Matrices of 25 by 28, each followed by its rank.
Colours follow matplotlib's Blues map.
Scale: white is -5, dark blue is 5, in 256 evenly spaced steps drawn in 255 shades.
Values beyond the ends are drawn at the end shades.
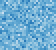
full rank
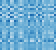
two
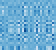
two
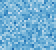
full rank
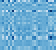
two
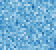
full rank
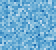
full rank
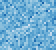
full rank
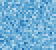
full rank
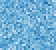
full rank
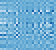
two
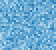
full rank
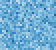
full rank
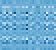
two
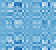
two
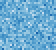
full rank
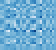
two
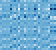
two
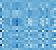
two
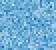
full rank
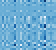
two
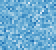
full rank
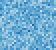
full rank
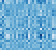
two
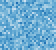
full rank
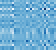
two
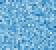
full rank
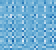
two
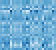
two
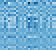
two
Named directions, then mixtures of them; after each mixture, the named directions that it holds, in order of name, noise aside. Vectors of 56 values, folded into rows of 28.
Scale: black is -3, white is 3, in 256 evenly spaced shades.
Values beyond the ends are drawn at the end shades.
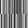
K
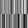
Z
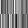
K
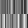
Z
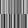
K, Z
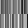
K, Z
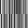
K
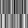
K, Z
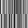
K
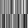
Z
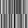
K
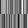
K, Z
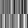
Z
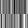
K, Z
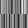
K, Z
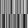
Z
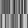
Z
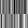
K, Z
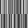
K, Z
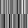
K, Z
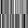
K, Z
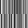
K
